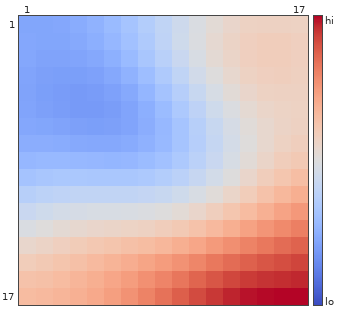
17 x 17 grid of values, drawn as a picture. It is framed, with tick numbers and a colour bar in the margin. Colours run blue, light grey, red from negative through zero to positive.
The ninth with the lowest average is the top left. The ninth with the highest average is the bottom right. Values rise toward the bottom right. The top left is the smoothest part.
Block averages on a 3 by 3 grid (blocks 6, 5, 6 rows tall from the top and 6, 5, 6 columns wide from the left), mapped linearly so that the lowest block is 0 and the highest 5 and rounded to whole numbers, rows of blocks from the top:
013 / 113 / 345
